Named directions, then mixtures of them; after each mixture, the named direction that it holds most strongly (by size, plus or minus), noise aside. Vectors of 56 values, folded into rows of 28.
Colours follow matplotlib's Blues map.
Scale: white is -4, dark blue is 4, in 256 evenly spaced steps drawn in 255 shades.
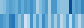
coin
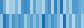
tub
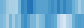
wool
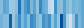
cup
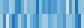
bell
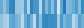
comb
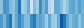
cup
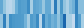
tub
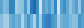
comb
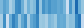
bell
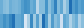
coin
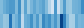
cup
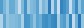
comb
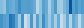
coin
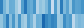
tub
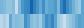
wool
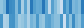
tub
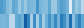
coin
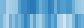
wool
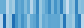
bell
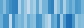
cup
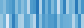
comb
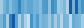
coin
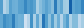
coin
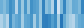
comb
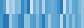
tub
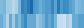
wool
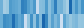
coin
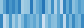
tub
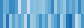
cup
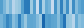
tub
